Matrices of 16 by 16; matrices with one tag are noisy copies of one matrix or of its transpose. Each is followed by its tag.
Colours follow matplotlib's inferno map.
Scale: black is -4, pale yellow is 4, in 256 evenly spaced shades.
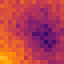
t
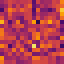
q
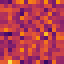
q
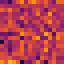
q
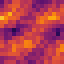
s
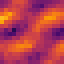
s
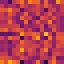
q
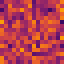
q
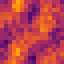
s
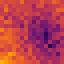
t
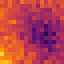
t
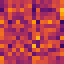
q
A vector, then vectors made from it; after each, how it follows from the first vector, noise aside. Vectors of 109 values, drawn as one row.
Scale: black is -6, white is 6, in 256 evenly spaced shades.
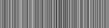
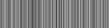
sign-scrambled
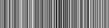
scaled up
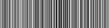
scaled up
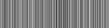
copied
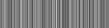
sign-scrambled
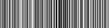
scaled up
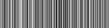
scaled up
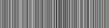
copied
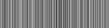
copied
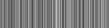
sign-scrambled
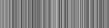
sign-scrambled
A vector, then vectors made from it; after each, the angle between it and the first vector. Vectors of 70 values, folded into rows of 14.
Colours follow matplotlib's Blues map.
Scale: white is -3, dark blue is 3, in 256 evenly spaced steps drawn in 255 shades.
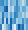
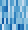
nearly parallel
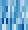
nearly parallel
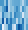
nearly parallel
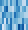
nearly parallel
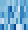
partly opposed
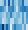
partly opposed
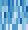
partly opposed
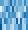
orthogonal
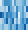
orthogonal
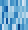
nearly parallel
